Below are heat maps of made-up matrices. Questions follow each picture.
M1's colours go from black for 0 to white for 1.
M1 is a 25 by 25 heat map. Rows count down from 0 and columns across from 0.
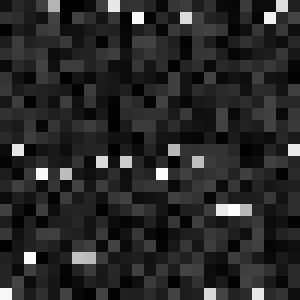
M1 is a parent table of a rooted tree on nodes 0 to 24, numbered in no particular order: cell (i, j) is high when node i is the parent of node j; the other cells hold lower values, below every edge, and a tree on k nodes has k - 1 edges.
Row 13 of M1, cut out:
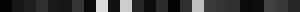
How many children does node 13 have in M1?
3
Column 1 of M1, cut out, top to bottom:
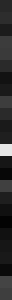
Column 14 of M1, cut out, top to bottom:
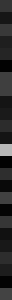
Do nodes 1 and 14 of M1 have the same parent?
yes
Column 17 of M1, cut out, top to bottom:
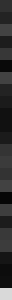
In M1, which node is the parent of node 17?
24
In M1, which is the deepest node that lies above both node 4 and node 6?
24
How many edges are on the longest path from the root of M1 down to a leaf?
3
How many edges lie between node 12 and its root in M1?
0
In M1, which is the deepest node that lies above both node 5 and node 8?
14
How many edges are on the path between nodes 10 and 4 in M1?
6
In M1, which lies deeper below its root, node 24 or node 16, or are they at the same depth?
node 16
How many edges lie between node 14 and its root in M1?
1
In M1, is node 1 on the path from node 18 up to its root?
no
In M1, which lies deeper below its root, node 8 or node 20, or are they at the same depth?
the same depth
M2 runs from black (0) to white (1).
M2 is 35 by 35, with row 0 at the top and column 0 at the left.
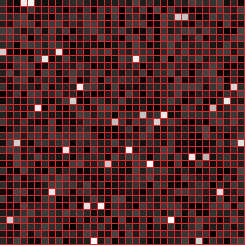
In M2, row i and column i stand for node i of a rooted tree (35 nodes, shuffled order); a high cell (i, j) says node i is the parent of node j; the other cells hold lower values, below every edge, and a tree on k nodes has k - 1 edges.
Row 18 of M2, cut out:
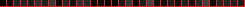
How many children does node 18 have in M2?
0
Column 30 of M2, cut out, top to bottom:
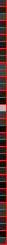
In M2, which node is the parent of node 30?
15
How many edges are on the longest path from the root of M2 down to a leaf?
5
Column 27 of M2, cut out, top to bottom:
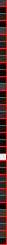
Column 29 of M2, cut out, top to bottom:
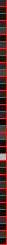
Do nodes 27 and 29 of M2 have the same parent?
yes
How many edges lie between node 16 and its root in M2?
1
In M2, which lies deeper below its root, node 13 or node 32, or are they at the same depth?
the same depth
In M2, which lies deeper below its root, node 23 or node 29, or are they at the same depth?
the same depth
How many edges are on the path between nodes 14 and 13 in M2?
7
